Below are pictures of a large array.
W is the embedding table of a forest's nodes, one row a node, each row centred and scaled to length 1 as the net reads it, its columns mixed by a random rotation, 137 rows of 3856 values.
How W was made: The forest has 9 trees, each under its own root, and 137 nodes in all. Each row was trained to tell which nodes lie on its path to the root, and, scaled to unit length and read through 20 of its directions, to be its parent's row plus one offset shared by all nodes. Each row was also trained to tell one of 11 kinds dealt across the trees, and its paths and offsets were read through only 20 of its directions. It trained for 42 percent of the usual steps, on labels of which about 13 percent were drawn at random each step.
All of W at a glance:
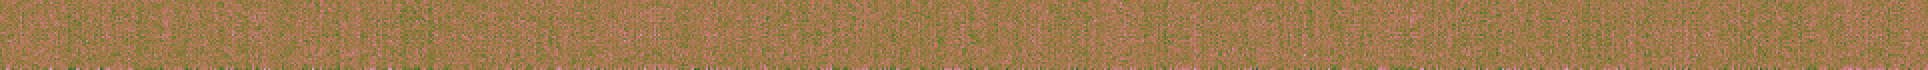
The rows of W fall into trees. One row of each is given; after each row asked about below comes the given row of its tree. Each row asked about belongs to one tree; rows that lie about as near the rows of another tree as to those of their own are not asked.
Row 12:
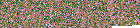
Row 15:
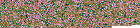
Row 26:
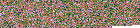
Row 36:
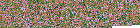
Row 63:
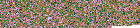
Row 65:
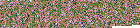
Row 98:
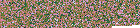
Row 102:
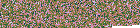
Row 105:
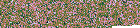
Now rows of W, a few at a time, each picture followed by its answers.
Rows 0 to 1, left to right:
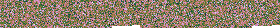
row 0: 26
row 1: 12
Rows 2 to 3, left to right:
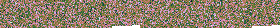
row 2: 105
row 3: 26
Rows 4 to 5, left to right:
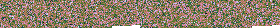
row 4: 105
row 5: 102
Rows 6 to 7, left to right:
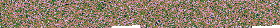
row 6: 15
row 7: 65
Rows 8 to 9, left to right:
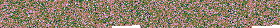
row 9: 12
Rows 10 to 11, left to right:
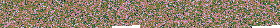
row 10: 63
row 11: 65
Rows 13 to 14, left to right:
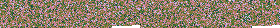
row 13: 36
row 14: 65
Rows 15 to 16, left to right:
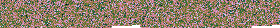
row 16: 12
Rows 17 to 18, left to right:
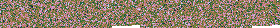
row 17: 36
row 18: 26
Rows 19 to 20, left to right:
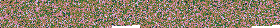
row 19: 98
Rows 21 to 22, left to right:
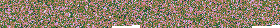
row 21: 36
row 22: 105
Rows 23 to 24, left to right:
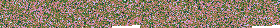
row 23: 102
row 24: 105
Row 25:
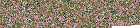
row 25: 63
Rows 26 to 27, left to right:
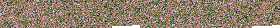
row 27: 26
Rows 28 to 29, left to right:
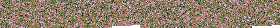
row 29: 65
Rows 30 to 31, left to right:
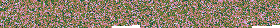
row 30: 12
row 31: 105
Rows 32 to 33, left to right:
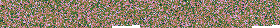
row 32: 102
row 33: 12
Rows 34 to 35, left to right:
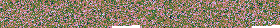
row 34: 63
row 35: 98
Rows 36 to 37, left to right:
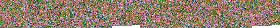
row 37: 63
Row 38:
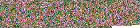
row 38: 15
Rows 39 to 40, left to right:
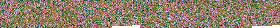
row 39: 12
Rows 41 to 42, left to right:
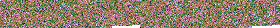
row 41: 63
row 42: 98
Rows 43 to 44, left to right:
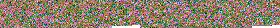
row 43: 98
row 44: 102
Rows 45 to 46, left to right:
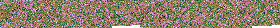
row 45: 65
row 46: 65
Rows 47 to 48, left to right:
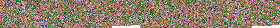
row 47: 63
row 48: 12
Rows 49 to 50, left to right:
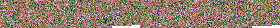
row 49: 26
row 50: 36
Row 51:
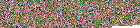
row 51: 12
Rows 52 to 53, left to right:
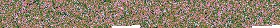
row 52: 15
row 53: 102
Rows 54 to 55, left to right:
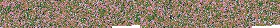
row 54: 65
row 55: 98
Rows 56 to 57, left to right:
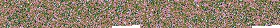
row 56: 98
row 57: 26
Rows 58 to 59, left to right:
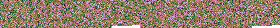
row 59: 15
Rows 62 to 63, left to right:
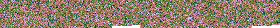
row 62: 12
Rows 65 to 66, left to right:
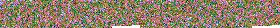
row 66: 63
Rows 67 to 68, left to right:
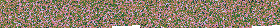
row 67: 36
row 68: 63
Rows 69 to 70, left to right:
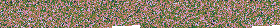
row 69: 63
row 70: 102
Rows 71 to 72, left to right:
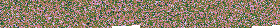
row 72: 12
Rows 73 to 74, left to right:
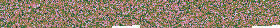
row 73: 12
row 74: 12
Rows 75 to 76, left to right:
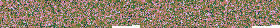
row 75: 102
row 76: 63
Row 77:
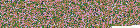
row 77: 15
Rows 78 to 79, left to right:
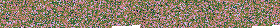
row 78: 63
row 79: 12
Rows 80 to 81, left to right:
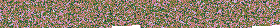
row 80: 26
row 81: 63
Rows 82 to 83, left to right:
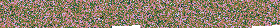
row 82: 65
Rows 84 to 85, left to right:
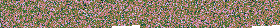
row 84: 15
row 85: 102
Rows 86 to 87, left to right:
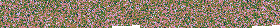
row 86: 102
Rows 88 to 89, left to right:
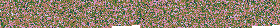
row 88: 63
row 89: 12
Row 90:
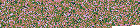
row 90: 63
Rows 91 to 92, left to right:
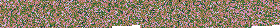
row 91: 65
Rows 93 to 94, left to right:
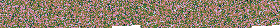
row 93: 26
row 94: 15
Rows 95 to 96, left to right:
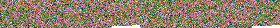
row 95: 15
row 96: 12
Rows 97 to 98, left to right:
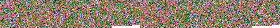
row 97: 102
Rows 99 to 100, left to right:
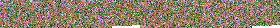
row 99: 65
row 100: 65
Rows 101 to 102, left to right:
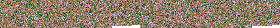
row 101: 98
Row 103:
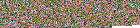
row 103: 102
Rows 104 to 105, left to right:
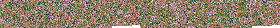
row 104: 98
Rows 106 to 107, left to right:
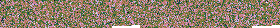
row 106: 105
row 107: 12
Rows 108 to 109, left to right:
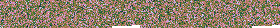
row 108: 65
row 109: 105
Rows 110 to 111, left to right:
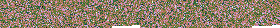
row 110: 36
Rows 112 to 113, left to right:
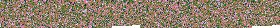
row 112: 63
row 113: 12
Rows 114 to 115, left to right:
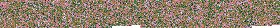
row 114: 65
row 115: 26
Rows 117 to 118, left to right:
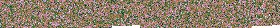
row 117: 102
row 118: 98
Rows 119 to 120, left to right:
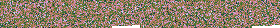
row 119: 15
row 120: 105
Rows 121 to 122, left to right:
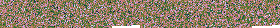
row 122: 98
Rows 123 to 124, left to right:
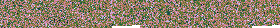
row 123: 12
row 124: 105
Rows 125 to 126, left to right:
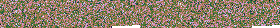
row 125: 65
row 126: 102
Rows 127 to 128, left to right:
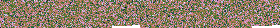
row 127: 98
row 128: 15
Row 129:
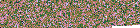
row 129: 98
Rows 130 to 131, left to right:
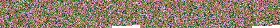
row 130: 98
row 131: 26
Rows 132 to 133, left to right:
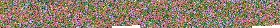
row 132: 36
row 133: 65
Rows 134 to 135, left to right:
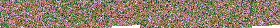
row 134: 63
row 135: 63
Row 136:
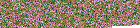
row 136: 63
